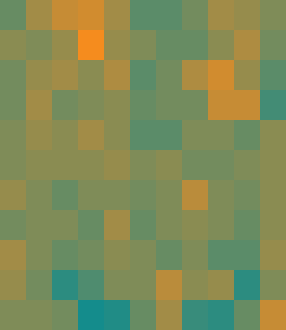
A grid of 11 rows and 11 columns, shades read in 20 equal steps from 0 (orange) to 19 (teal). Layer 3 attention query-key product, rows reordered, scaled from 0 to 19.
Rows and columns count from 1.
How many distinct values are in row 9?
7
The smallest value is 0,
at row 2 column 4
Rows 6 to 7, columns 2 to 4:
9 9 9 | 10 12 10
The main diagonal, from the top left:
12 10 7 10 9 10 10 9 13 17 4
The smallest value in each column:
7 7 4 0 6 10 5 5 3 4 4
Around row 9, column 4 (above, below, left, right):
12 14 12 9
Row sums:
95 95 95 105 110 105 106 112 115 119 136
